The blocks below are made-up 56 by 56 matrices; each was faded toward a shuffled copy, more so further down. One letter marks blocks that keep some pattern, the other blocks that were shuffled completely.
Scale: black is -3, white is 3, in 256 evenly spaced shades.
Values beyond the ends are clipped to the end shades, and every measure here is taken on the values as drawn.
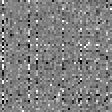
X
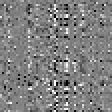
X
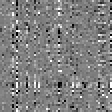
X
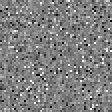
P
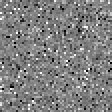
P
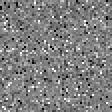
P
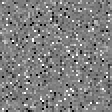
P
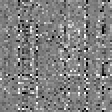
X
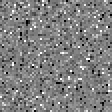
P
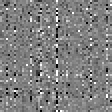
X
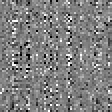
X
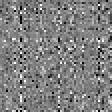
X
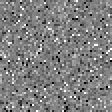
P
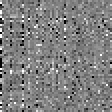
X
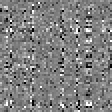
X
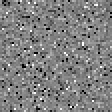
P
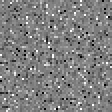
P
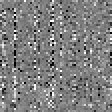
X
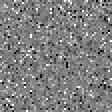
P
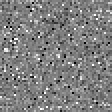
P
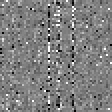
X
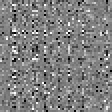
X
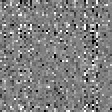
X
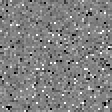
P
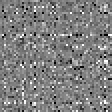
X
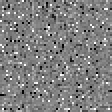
P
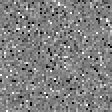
P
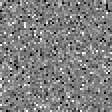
P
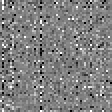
X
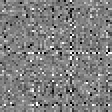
X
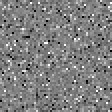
P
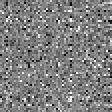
X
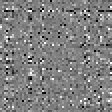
X
